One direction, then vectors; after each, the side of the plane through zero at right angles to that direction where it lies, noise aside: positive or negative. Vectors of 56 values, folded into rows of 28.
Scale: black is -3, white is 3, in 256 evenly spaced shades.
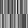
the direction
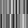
negative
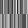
positive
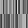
negative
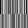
positive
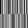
positive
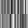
positive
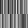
positive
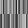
negative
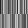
positive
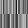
negative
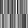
positive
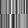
negative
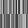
negative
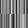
negative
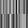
negative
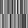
positive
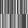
positive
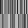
positive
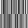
negative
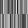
positive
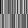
positive
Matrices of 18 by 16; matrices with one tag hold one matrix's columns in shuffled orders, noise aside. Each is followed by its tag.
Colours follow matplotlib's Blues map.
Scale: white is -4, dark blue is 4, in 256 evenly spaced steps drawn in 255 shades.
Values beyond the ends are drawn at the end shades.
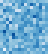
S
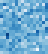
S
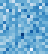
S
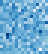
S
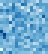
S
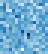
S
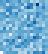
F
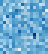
S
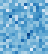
S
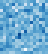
S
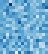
F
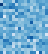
F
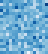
F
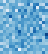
S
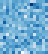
F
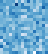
F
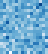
F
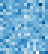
F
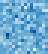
S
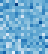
F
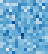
S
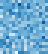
F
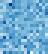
F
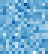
F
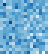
F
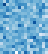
F
